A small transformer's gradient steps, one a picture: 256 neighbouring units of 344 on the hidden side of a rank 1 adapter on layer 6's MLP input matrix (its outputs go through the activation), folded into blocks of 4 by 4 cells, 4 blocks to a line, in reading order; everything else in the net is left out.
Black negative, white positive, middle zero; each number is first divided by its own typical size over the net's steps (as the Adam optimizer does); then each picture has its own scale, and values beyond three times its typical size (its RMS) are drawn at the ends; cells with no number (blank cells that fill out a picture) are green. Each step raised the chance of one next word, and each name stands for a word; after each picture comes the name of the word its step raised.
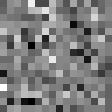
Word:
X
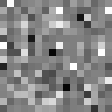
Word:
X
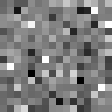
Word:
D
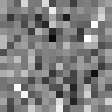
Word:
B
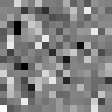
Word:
X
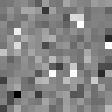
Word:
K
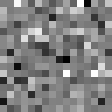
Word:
X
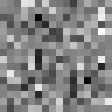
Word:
B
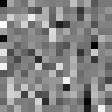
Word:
B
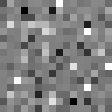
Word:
K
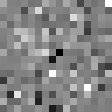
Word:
K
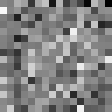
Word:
D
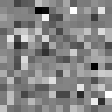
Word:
X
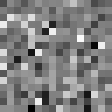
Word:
B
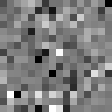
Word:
K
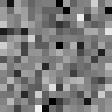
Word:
X
